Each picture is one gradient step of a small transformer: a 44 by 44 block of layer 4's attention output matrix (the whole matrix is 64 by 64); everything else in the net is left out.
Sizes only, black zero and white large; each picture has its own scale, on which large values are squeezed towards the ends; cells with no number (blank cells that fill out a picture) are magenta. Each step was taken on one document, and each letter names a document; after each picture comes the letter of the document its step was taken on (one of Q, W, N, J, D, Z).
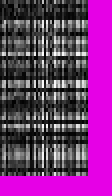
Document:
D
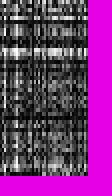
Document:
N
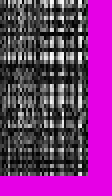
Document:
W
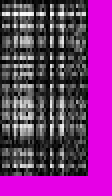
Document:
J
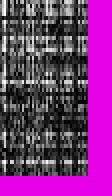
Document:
N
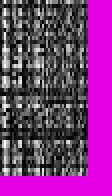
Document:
N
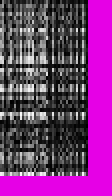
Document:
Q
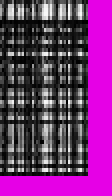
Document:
W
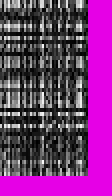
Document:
W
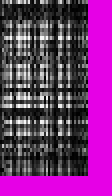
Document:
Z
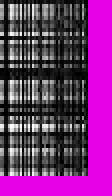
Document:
Q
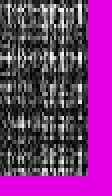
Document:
W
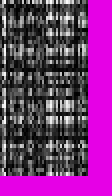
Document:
N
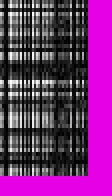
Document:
Q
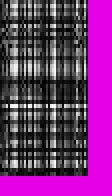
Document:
J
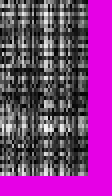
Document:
Z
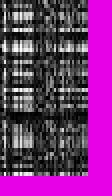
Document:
N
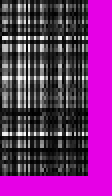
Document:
Z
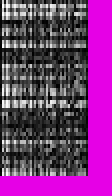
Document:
J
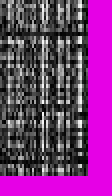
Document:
W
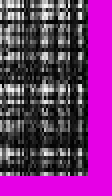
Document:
W
